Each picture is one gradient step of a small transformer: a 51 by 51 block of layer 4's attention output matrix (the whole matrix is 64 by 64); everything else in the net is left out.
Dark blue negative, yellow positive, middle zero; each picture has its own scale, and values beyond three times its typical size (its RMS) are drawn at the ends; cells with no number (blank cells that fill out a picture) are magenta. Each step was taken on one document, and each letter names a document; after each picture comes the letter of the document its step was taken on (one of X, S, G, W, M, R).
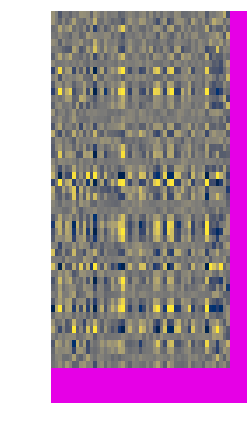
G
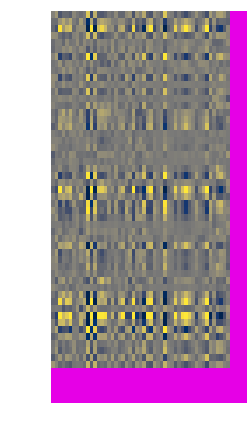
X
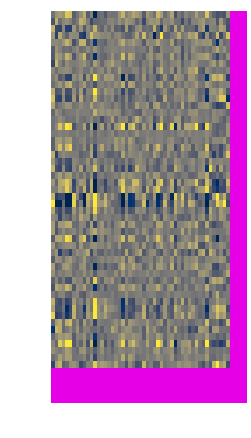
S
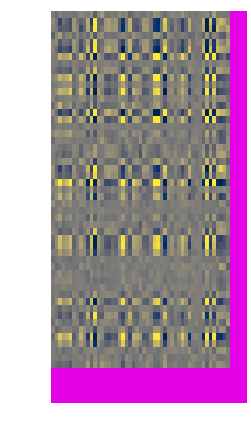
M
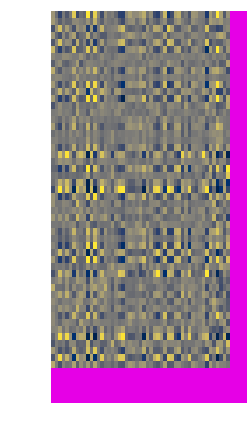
G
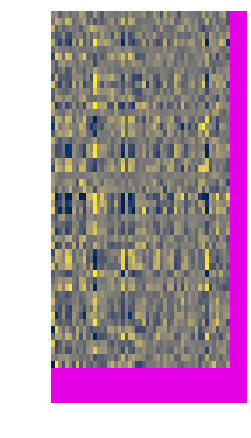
S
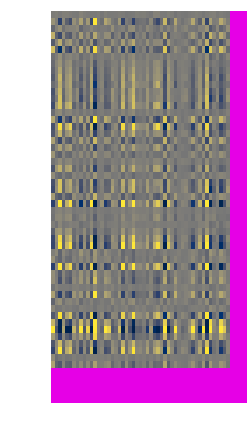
S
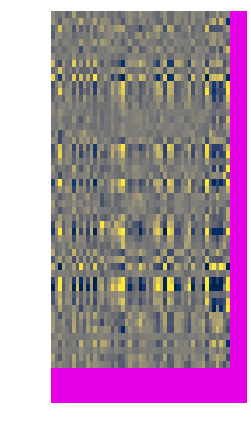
G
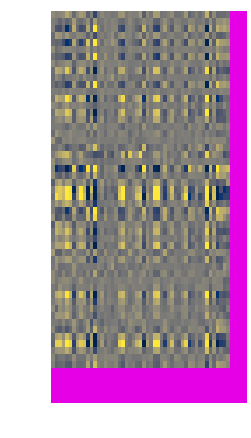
M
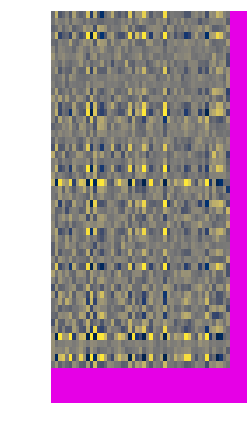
X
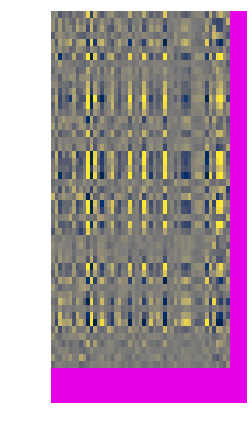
X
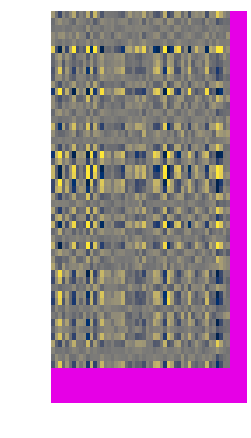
G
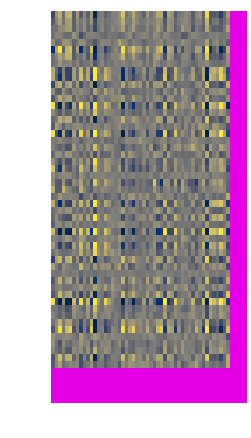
S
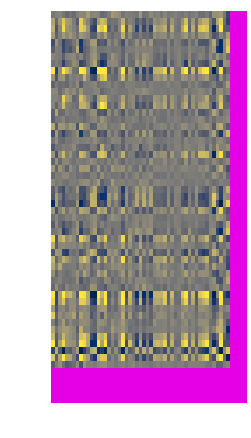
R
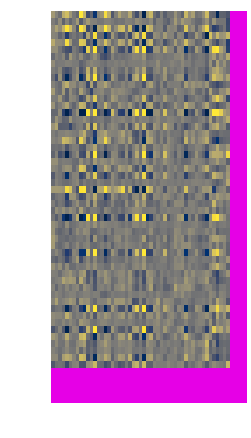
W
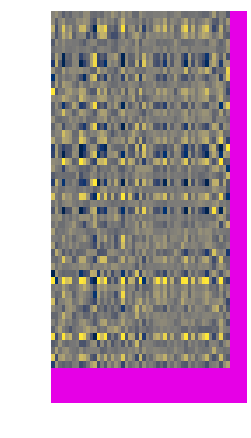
R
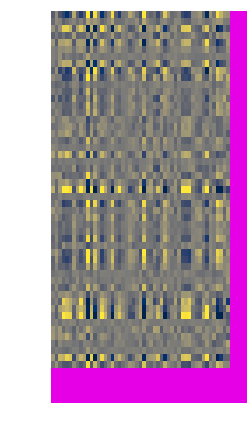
X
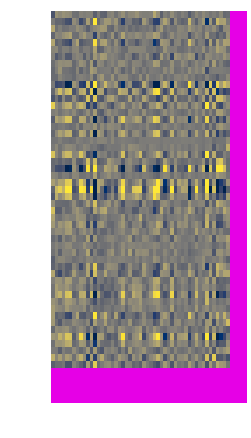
M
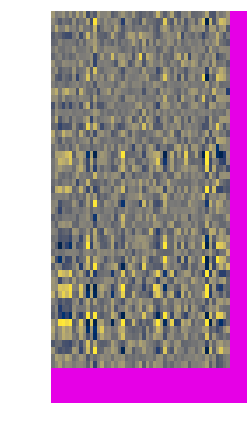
M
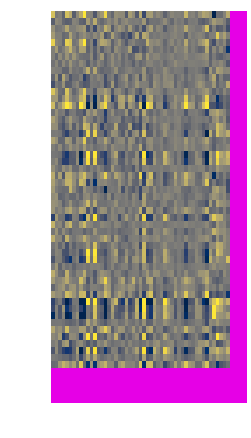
W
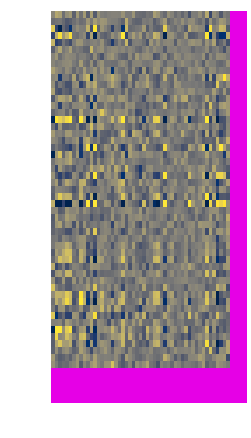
M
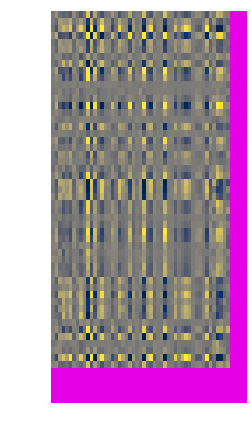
X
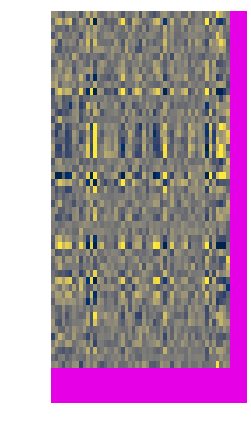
M
